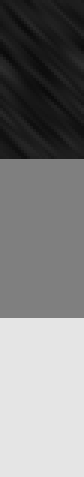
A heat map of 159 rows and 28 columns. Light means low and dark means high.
The table splits into 3 rows of 1 panel. Panel 1,1: very high, slanting down to the right, faint in contrast. Panel 2,1: middling, flat. Panel 3,1: very low, flat.
